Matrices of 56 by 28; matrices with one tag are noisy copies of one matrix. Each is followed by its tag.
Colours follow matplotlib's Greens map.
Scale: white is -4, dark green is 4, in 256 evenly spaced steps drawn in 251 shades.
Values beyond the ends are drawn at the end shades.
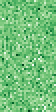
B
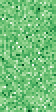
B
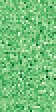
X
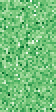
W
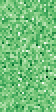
X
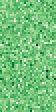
X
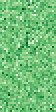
W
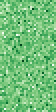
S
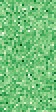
S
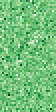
W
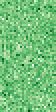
B
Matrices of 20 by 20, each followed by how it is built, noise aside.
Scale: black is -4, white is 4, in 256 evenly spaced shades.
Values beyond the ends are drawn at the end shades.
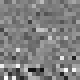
uneven rows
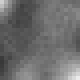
smooth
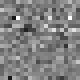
uneven rows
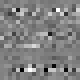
uneven rows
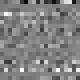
uneven rows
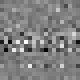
uneven rows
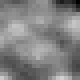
smooth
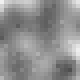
smooth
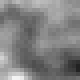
smooth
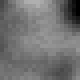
smooth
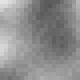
smooth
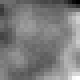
smooth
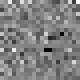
uneven rows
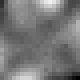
smooth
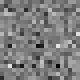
uneven rows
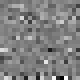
uneven rows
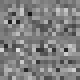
uneven rows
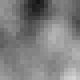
smooth
